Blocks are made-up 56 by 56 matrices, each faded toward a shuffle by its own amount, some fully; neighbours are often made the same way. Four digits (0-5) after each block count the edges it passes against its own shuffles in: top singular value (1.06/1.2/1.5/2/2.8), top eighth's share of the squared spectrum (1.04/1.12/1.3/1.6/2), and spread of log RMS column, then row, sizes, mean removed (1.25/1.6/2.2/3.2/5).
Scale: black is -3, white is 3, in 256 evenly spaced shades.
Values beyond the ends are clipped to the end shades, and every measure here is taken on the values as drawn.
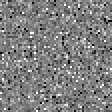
0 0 0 0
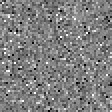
0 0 0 0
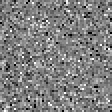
0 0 0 0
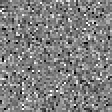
0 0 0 0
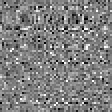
4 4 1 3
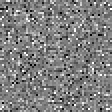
2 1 0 0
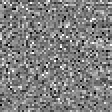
3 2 0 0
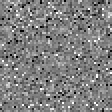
0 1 0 1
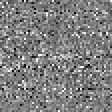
1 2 0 2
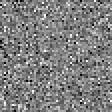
1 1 1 0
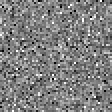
0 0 0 0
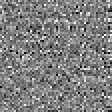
3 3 1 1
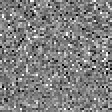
3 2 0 1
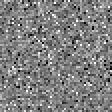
0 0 0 0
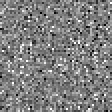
2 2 0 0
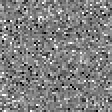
0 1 0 0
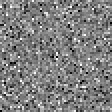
2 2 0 0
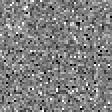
1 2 0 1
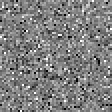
2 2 0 0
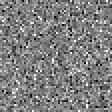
2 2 0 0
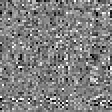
4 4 2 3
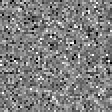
2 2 0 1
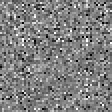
3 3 1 1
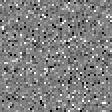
2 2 0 0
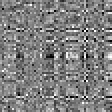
5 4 3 3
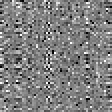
4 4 3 2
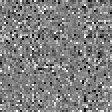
4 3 1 1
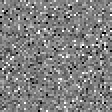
3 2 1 1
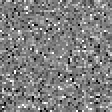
3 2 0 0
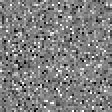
1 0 0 0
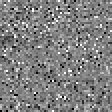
3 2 0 0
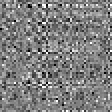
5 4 3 3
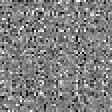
4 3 2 2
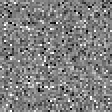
3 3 1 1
